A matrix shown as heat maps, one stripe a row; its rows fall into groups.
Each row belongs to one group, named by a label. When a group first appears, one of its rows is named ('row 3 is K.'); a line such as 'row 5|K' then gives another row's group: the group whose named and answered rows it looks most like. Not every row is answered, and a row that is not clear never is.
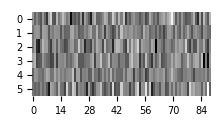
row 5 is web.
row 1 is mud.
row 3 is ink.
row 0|web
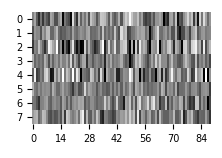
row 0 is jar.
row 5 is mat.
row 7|mud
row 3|mat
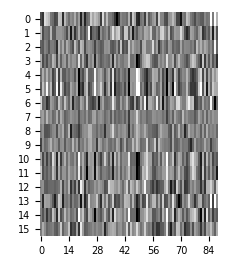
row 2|web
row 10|mat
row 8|jar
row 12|jar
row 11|mat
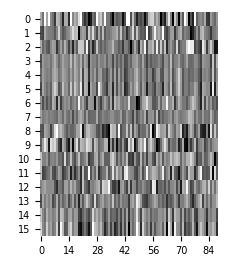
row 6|mat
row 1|web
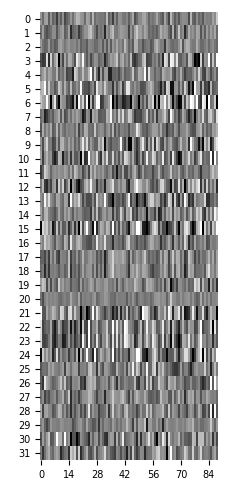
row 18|jar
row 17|jar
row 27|jar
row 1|jar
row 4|mud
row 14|web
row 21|mat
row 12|jar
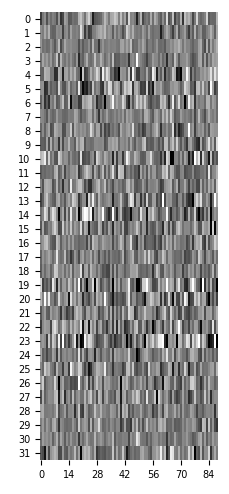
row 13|web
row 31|jar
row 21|mud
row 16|web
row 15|ink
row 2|web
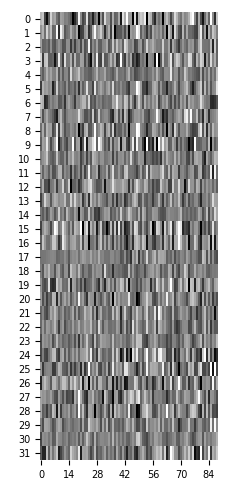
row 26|ink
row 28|mat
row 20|mat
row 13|ink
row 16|ink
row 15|ink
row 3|web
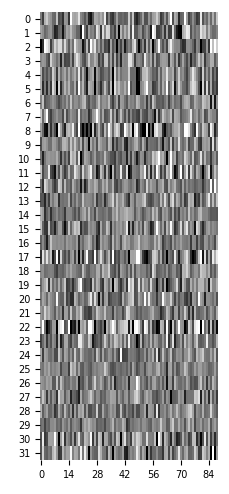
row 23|mat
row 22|jar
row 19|mud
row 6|ink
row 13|jar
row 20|mud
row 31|ink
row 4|mat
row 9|ink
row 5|mat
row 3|mud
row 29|jar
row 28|web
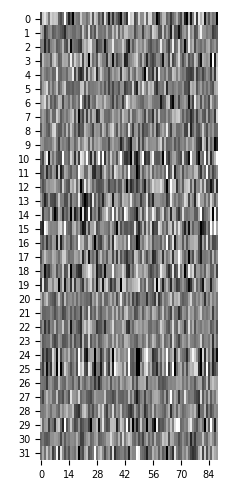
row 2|jar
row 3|ink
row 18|jar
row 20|web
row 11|mat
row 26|web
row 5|mud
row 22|jar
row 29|web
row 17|ink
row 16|mat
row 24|mat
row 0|mud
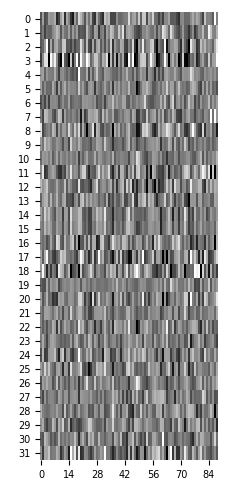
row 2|mud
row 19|jar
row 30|web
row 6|jar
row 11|ink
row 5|mat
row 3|mud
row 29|jar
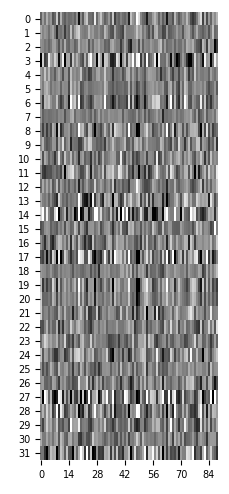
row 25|web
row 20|mat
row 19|mat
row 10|web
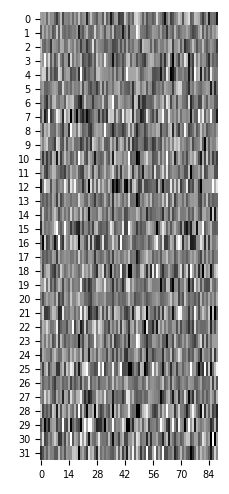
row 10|mat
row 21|ink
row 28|mat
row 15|mud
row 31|web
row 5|ink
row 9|web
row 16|web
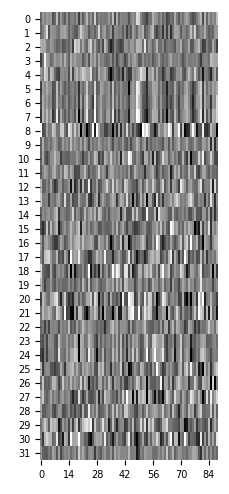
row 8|mat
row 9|ink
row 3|ink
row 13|web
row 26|ink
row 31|mat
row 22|jar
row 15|jar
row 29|mud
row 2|mud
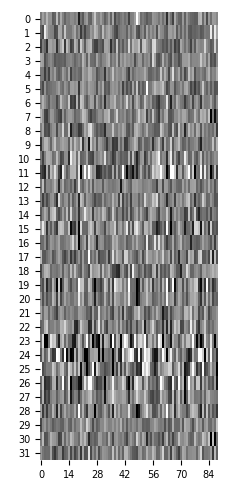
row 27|jar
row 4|jar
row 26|jar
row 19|mat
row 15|jar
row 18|ink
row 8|jar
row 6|jar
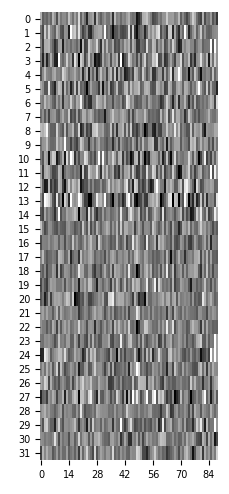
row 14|web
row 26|mud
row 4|ink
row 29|web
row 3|web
